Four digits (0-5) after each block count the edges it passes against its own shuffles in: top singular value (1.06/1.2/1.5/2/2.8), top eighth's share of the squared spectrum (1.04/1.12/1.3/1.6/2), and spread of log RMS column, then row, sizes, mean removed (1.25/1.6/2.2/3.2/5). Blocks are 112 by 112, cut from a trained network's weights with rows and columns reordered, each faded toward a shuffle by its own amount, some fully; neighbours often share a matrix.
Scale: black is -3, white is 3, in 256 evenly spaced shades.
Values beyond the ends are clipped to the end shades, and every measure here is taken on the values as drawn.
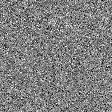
1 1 0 1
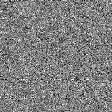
3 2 0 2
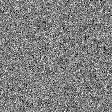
0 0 0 0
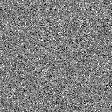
3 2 0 1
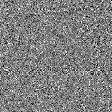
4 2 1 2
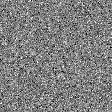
0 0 0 0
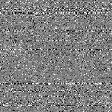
4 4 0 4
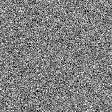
2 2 0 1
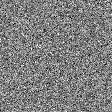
0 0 0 0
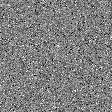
0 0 0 0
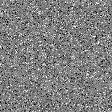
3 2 0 1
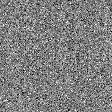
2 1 0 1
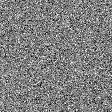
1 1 0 0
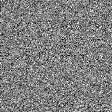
2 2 1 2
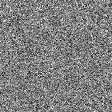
2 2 0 1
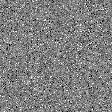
2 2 1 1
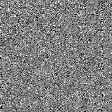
3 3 2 2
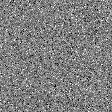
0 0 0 0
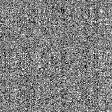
3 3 0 2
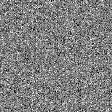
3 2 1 1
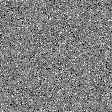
1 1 0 0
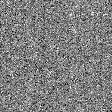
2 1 0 1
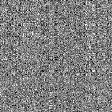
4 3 1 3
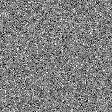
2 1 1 0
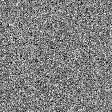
2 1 0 0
